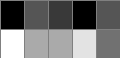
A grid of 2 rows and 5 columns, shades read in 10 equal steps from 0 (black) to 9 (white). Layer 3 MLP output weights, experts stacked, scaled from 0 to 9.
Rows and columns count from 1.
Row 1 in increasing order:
0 0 2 3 3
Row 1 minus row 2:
-9 -3 -4 -8 -1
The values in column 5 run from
3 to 4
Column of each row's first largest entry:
2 1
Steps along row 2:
down same up down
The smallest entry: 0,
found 2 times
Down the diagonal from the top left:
0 6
